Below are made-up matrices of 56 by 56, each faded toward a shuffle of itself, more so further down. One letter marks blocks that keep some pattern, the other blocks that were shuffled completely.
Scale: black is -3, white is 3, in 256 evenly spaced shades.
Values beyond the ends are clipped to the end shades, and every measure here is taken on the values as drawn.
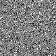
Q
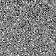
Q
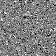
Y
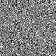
Q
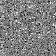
Q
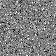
Y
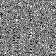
Q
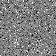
Y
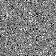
Q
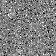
Q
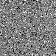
Y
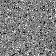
Y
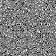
Q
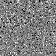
Q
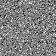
Y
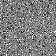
Q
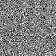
Q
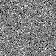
Y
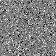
Y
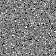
Q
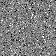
Y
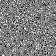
Y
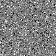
Q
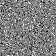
Y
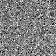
Q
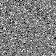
Y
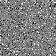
Q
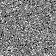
Y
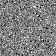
Y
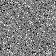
Y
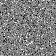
Y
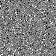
Y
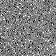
Q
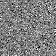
Y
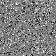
Q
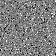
Y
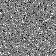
Y
